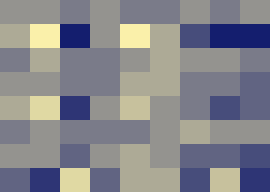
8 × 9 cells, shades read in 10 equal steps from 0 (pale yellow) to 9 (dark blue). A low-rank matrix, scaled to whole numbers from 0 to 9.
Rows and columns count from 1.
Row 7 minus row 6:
-1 0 1 -1 -2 0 3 2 3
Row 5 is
3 1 8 4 2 4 5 7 6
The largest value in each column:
6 8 9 6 5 5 7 9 9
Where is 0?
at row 2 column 2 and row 2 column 5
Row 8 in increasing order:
1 2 3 3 6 6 7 8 8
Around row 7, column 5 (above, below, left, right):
5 3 4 4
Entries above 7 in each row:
0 3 0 0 1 0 0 2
